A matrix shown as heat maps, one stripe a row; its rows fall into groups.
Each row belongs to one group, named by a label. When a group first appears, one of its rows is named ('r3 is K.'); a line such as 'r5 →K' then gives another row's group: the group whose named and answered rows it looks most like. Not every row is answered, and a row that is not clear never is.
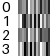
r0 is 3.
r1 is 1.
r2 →3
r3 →1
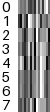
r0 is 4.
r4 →1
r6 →1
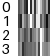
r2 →1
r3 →1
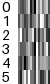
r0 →4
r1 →1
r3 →4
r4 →4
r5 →3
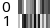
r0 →3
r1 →1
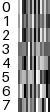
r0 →1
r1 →1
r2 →1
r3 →3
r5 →3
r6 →1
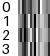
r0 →1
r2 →4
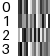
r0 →3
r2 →1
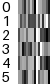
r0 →4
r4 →3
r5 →4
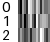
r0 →3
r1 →4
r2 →1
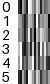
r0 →3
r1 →4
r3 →1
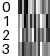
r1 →1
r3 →1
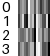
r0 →3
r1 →3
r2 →4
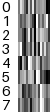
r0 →1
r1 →4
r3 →1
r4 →3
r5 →3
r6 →1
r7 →1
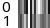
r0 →3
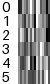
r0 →3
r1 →4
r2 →1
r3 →1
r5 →4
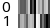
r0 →4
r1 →3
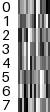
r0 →3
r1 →4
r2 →3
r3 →3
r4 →3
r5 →1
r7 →3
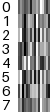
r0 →1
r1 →4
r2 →1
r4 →3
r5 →1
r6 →1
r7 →1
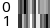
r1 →3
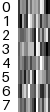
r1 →3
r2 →4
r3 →3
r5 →4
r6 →3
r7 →4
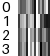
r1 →3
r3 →3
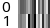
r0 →4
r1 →4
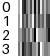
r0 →1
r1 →1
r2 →4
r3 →1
